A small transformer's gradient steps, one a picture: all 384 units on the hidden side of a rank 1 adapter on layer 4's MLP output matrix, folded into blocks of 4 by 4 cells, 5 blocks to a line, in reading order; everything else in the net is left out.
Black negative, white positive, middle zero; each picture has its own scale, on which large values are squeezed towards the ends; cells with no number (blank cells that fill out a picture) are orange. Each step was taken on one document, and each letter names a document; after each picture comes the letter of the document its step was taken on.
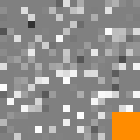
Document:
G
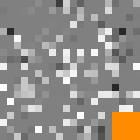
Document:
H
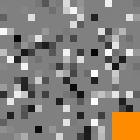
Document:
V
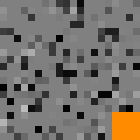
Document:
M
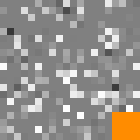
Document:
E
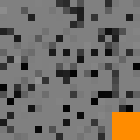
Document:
H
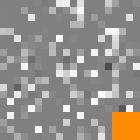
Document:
M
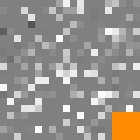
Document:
G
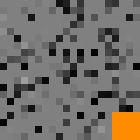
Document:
V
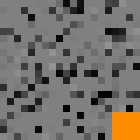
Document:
G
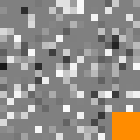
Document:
G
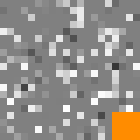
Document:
M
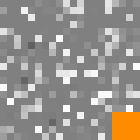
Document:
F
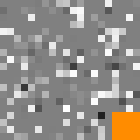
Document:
M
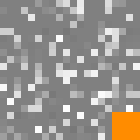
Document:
E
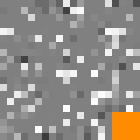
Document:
F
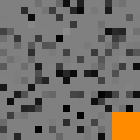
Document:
G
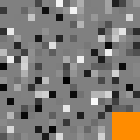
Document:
E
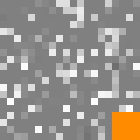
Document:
H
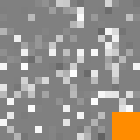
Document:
V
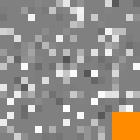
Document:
V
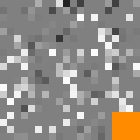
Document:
H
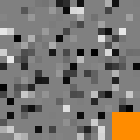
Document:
H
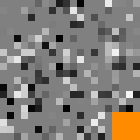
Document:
M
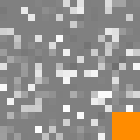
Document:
F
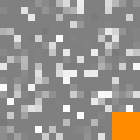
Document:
E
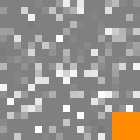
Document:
G
